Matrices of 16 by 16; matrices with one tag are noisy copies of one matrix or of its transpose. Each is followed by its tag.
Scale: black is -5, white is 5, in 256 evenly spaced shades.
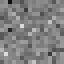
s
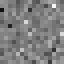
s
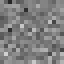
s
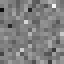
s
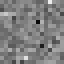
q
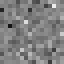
s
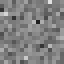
q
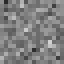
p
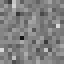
q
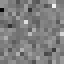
s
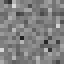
q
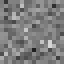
p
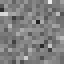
q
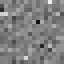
q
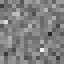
p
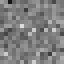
s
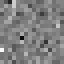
q
